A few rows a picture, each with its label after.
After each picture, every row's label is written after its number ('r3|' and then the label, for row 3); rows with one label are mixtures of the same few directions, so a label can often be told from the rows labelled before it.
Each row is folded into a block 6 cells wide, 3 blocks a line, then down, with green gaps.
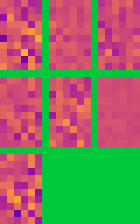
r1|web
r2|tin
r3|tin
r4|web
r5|web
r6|tin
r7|web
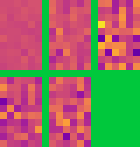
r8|web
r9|tin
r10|tin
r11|tin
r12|web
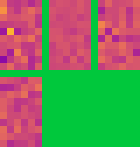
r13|tin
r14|web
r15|tin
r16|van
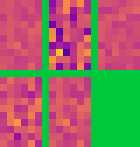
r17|web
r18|tin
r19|van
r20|web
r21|web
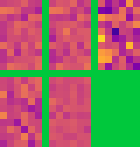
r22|van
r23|van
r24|van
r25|web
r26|tin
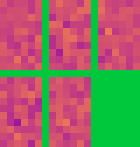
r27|web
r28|van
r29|tin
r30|web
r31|web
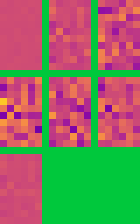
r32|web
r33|tin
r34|van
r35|tin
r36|web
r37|tin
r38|tin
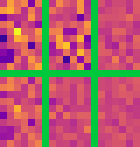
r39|van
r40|web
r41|web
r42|van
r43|tin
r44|web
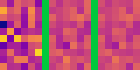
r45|tin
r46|web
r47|web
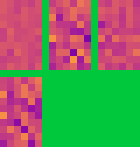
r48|tin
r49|web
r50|tin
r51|web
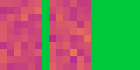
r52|van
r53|web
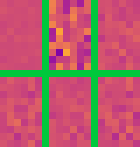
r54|tin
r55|tin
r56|web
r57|web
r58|web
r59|web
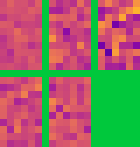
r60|van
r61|van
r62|van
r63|van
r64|tin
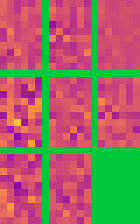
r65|tin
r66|tin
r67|tin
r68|web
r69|web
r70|tin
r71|van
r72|web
